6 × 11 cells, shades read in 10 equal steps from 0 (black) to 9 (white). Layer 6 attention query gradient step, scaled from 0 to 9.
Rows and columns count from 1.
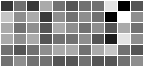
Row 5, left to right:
4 3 4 5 6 6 4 6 7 4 3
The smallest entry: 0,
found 2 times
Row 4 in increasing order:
1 3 3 4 4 5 5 5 6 6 8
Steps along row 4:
down up down up same up down down up down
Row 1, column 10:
0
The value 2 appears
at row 1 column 1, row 1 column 3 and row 2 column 4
